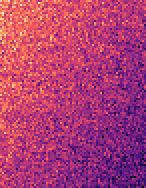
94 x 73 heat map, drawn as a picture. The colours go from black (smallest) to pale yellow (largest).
Slope: up to the top left. Grain: fine. Ninth with the highest average: top left. Mirror symmetry: none. Stripes: none. Ninth with the lowest average: bottom right. Odd rows or columns: none.
